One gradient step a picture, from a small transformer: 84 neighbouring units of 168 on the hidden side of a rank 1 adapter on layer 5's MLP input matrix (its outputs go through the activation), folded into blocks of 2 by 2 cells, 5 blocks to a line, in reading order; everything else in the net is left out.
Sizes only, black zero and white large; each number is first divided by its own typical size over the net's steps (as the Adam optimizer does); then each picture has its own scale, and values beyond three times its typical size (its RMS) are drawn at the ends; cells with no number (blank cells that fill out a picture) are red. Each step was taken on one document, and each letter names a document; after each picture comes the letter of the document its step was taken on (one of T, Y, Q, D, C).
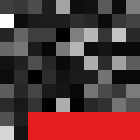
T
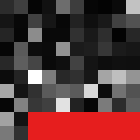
T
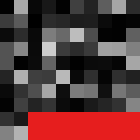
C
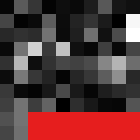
T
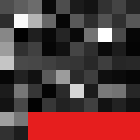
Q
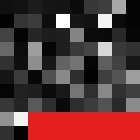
Q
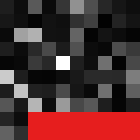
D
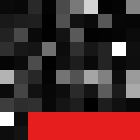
D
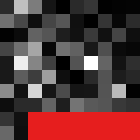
T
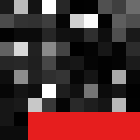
C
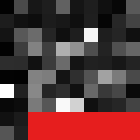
T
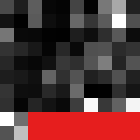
Q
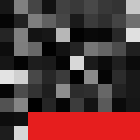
C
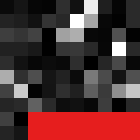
D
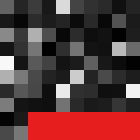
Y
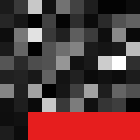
T
